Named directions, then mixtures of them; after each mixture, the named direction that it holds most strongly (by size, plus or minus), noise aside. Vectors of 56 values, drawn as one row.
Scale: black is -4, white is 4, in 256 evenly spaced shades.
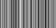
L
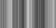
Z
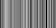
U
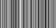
L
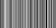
U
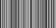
L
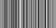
L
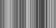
Z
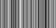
L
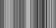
Z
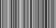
L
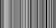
U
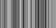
L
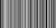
U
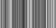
Z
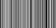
U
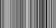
U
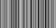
L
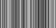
L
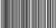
U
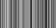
L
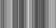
Z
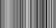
U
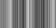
Z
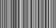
L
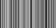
L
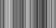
Z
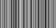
L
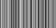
L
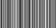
L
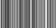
L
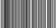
U
